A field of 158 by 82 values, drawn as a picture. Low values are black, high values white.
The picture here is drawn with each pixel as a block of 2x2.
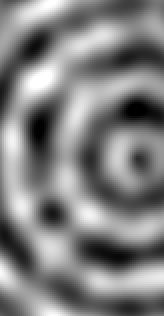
No lone cell stands out from its neighbours. On average the colour sits 50% of the way up the scale. Rings spread out from the middle right.
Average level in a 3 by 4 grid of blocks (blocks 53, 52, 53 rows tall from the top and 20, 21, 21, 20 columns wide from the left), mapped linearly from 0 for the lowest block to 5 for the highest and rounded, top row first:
3541 / 4320 / 2323
